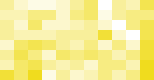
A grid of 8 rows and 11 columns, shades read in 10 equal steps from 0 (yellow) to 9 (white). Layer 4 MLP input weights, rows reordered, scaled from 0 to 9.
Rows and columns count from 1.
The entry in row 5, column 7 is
4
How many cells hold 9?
3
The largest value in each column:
7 7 8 8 7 7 7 9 9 9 4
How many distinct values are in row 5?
7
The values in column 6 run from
4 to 7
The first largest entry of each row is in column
8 8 9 10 1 4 7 4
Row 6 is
5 2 4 7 3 4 3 4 6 4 1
